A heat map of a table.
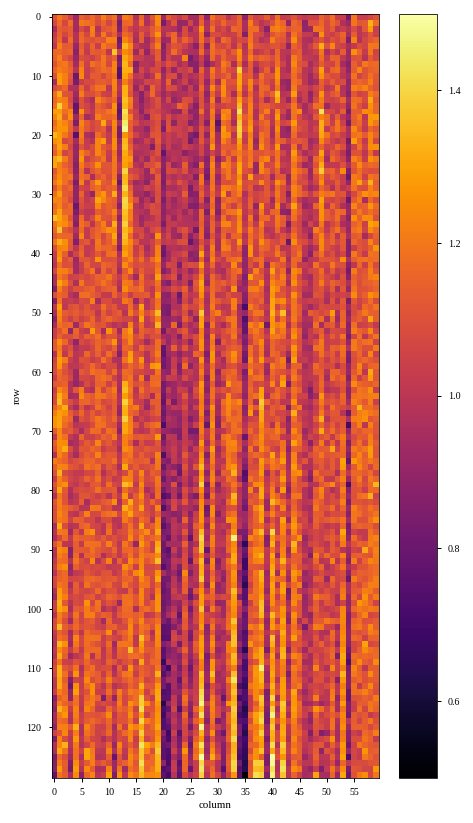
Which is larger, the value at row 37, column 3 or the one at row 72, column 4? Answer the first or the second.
the first
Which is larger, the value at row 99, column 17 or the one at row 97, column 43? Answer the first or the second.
the first
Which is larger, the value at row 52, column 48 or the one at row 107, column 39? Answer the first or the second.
the first
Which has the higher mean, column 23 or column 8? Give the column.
8
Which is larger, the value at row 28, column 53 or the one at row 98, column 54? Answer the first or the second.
the first
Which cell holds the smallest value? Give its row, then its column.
128, 35
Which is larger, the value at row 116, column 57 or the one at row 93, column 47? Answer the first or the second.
the first
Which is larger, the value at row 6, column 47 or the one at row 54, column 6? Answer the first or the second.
the second
